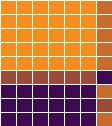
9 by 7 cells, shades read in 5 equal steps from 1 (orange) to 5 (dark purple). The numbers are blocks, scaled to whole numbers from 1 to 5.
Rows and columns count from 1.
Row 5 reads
1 1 1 1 1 1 2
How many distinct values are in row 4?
2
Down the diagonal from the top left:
1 1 1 1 1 3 2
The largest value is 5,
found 19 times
